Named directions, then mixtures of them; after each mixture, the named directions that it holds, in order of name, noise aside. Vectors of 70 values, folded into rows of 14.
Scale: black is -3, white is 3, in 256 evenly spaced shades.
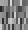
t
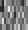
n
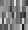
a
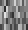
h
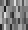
h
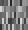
t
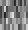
h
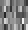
a, h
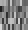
t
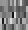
a, t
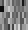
n, t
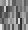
h, t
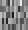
h, t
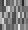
h, n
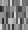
t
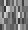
h, n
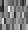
n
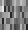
h, n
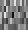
h, t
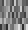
a, n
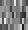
a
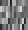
a, t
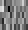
n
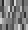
a, n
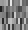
t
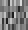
h, t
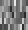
a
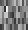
h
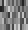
n, t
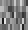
a, n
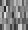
h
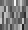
a, h
